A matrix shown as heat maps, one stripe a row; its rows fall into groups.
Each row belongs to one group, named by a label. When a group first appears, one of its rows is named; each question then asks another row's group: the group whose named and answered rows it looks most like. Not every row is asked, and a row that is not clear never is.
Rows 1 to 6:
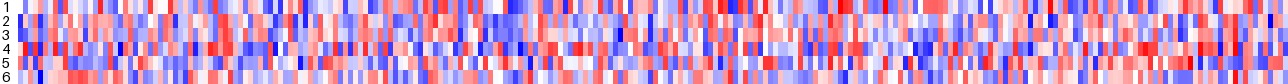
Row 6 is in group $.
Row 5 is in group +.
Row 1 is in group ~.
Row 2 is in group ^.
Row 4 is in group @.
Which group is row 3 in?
^
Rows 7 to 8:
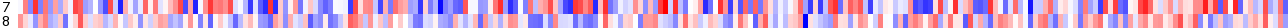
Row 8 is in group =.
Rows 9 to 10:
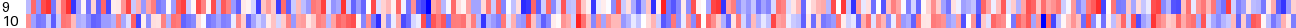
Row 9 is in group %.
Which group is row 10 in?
+
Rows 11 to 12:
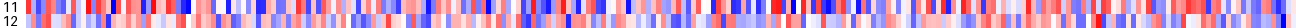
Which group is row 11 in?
=
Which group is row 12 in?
%
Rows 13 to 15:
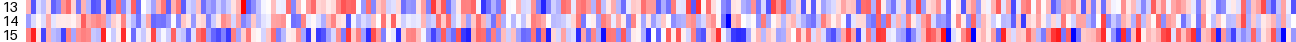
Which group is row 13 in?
+
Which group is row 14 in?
$
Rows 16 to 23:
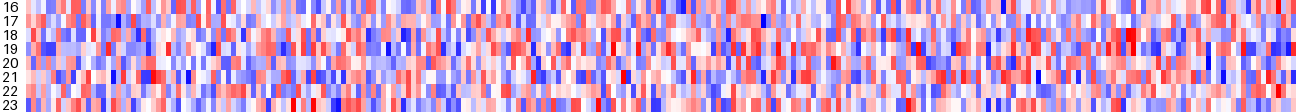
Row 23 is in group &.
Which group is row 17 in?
@
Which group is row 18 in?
&
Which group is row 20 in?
+
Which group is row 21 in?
=
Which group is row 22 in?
@
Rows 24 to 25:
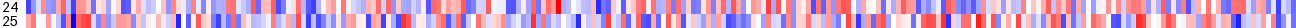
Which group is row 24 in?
^
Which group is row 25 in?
=
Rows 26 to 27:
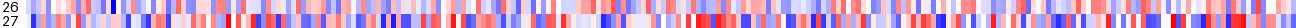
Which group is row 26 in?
@
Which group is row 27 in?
^
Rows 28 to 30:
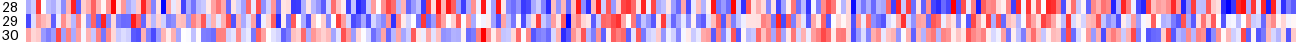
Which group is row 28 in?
$
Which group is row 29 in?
%
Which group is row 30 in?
&
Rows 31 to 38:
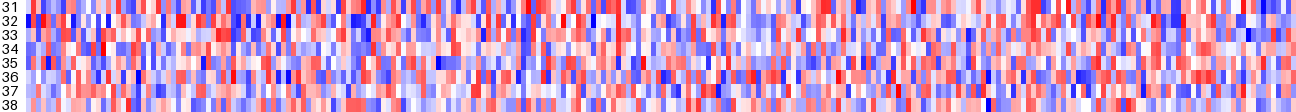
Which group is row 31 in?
&
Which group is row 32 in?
%
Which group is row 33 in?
%
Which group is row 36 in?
~
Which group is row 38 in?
&
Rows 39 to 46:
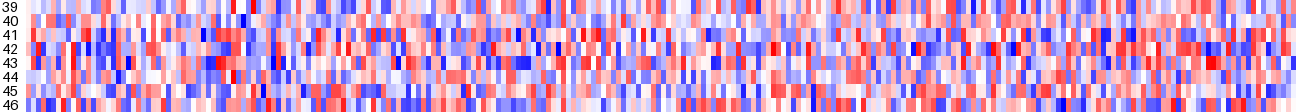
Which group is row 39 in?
~
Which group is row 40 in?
=
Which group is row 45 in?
+
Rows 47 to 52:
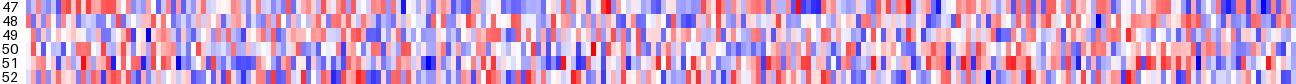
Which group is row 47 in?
$
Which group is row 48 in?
+
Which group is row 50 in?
=
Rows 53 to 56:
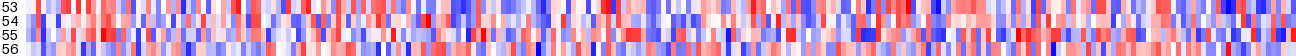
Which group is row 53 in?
$
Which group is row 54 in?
$
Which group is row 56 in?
+
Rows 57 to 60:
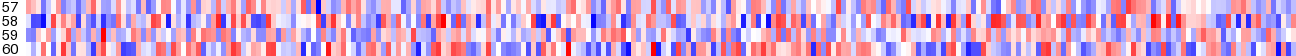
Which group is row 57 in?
&
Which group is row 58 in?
+
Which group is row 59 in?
%
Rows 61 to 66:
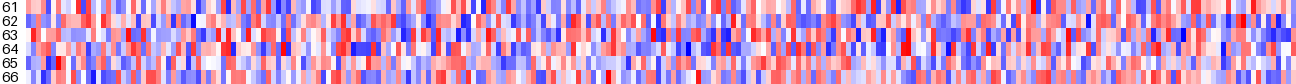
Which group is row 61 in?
~
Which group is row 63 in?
&
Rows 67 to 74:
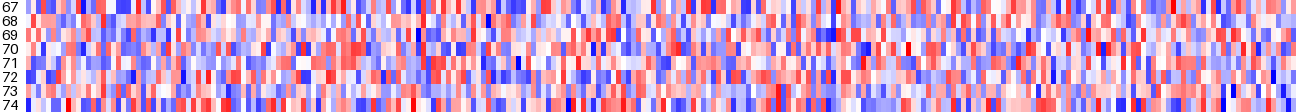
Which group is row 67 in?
^
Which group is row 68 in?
=
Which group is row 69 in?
@
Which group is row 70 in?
&
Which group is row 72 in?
^
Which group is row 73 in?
=
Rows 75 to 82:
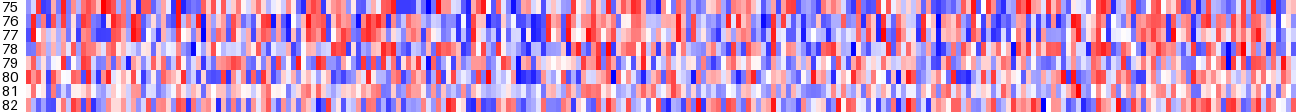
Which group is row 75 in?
$
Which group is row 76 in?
@
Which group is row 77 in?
@
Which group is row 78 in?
$
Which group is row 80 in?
~
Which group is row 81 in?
@
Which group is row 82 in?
~
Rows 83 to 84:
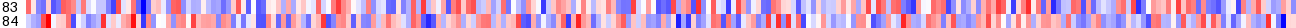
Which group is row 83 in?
+
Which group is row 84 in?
%
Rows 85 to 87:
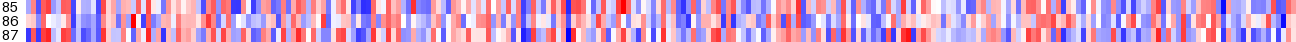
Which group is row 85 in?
%
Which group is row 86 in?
%
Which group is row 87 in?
%
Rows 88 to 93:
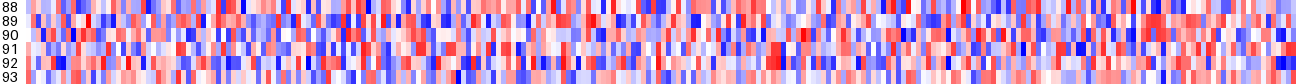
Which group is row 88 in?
&
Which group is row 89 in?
@
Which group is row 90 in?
=
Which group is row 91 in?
~
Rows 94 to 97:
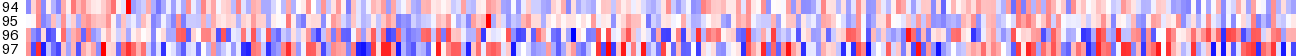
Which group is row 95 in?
$
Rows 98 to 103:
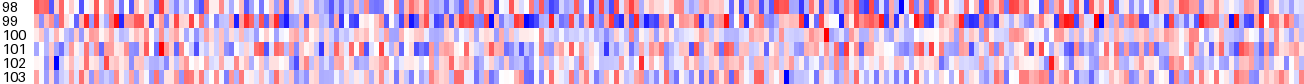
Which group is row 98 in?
=
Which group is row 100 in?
=
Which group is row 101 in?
^
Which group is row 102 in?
^
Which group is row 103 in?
~
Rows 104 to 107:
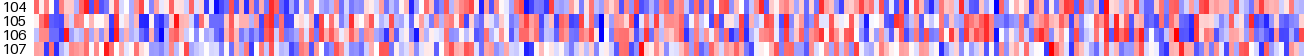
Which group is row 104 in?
~
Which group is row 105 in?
&
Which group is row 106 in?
&
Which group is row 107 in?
^
